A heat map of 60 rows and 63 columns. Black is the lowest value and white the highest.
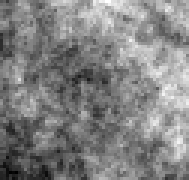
Odd rows or columns: none. Average level on the scale: 50%. Slope: up to the top right. Grain: blotchy. Histogram: bell-shaped. Mirror symmetry: none.
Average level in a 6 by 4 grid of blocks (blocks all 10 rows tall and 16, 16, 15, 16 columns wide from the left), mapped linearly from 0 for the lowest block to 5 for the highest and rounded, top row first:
3454 / 2244 / 3135 / 3225 / 1224 / 0133
